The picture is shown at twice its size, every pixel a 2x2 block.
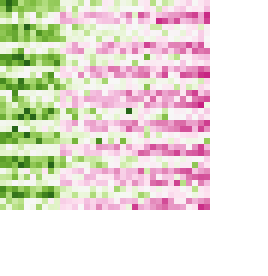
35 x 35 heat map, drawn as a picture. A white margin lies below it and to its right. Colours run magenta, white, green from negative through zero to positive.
The left part is higher, up to a seam about 30% of the way across. Horizontal stripes repeat 8 times down the table. The field climbs toward the left. Neither half mirrors the other.
